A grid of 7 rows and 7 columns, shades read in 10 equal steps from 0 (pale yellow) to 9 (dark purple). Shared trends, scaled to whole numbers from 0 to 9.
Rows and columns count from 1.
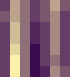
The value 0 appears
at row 6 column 2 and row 7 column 2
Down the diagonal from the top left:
7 3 5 8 7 5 6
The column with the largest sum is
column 4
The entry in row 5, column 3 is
5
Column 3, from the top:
5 5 5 5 5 5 5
